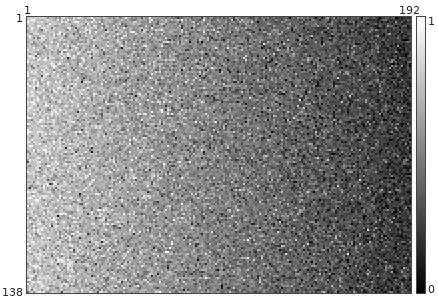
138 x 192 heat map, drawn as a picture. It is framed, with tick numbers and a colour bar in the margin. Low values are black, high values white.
Odd rows or columns: none. Stripes: none. Slope: up to the left. Grain: fine.
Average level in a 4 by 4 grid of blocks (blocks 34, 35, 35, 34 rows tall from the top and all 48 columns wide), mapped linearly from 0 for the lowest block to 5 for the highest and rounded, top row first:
5320 / 5320 / 5320 / 5320
